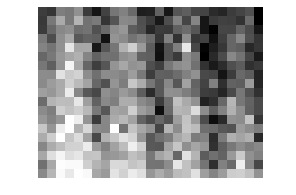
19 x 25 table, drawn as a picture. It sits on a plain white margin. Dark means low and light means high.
The halves do not mirror each other. The top right is the ninth with the lowest average. The bottom left is the ninth with the highest average. No single row or column stands out from its neighbours. Upright stripes repeat 4 times across the table. On average the colour sits 50% of the way up the scale. Values rise toward the bottom left.
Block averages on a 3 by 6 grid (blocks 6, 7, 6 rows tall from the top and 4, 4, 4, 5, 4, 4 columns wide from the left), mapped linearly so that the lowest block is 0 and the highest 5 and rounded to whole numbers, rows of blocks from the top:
2 2 2 1 0 1
4 3 3 2 1 2
5 4 5 3 2 3
